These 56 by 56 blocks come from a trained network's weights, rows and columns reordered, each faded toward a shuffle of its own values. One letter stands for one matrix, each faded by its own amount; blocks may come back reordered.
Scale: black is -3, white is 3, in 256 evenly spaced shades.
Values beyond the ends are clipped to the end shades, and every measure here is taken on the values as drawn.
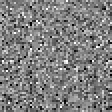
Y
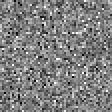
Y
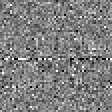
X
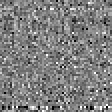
X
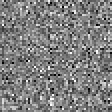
X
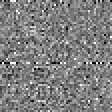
X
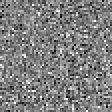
Y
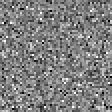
Y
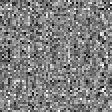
X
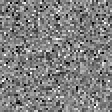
Y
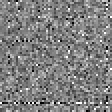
X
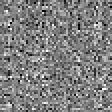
X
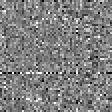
X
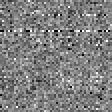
X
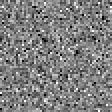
Y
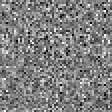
X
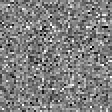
Y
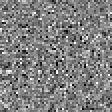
Y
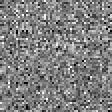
X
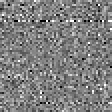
X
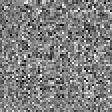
X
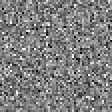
Y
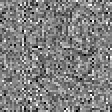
X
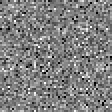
Y
